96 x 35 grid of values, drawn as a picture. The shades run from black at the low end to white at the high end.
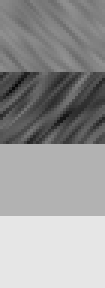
It is made of 4 by 1 panels. Panel 1,1: middling, slanting down to the right, faint in contrast. Panel 2,1: low, slanting up to the right. Panel 3,1: high, flat. Panel 4,1: very high, flat.
